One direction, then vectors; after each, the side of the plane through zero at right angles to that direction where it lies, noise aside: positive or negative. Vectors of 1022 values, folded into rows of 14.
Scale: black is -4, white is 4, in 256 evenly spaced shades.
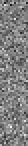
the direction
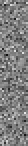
negative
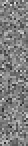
negative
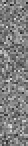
positive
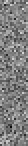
negative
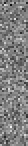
positive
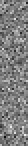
positive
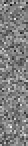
positive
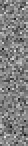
negative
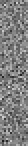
positive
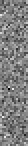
negative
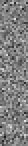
positive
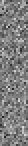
positive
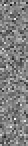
positive
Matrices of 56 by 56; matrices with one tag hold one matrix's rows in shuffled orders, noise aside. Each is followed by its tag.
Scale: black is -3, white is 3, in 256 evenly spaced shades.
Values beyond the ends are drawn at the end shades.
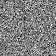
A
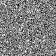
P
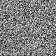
A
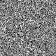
P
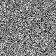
P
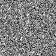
P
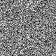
P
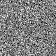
P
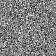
P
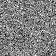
A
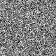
P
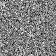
P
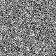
P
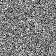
P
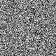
P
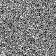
P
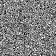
A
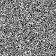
P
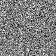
P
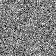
A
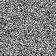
A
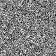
P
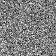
P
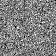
A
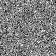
A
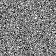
A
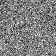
A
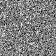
P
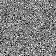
A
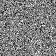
A
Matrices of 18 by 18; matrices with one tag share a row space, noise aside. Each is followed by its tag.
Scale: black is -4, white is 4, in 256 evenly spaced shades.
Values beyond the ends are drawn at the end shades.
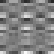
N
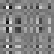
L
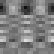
N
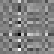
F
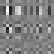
L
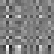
L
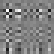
L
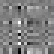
F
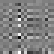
F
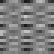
N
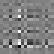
F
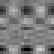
N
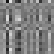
L
